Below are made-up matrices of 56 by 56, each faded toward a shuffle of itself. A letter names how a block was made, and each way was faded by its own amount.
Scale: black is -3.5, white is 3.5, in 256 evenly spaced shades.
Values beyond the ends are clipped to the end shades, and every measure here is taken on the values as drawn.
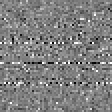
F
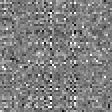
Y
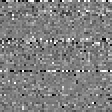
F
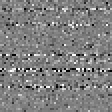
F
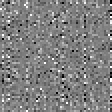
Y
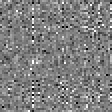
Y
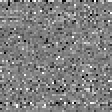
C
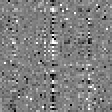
Y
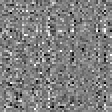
Y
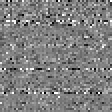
F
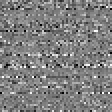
F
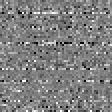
F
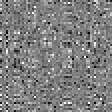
Y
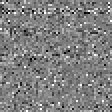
C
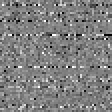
F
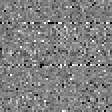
C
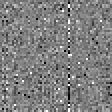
Y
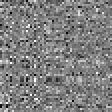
Y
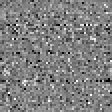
C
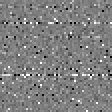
C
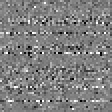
F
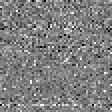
C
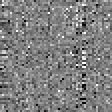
Y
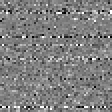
F
